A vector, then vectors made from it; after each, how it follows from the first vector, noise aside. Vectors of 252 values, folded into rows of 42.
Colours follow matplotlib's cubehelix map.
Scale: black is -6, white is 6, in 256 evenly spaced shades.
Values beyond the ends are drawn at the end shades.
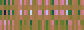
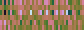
copied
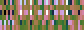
scaled up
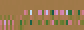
partly zeroed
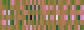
wrapped around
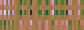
negated
